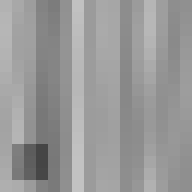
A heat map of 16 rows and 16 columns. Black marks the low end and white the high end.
Odd patch: lower, in the bottom left. Ninth with the lowest average: bottom left. Grain: streaks running down. Roughest part: bottom left. Average level on the scale: 60%.
